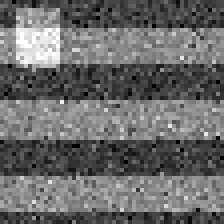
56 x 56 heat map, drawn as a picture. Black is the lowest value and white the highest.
The ninth with the highest average is the top left. On average the colour sits 40% of the way up the scale. In the top left lies a patch that is higher than the rest. Stripes running across repeat 3 times from top to bottom.
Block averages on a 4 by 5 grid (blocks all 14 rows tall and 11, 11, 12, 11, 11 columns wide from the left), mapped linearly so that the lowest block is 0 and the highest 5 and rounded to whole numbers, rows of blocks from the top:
5 3 1 1 1 / 1 1 0 0 0 / 1 1 1 1 1 / 2 2 2 2 2
